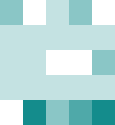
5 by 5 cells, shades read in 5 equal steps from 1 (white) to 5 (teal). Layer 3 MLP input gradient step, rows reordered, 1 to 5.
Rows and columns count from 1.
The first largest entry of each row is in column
1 1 5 1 2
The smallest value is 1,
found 5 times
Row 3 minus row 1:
-1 1 -1 -2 2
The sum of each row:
10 10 9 10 18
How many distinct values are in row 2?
1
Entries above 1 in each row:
3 5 3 5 4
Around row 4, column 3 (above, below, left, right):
1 3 2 2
